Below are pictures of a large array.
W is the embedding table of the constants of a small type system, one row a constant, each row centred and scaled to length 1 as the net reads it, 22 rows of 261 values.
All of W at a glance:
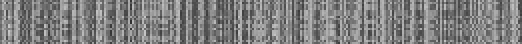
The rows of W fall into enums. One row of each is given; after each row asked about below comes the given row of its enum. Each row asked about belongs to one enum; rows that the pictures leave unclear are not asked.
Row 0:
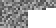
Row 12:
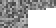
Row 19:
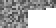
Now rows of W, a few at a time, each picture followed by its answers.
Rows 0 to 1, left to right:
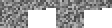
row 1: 19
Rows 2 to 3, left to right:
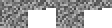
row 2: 0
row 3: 0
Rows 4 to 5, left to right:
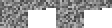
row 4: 0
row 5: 19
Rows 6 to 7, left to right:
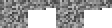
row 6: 19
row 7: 19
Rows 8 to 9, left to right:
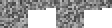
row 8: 12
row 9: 19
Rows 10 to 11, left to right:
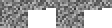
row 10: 0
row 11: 0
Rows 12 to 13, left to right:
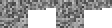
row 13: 12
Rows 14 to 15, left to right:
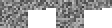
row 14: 0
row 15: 12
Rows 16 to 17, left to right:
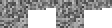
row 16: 12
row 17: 12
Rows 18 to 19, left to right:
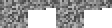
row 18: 19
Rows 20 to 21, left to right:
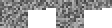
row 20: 0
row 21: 12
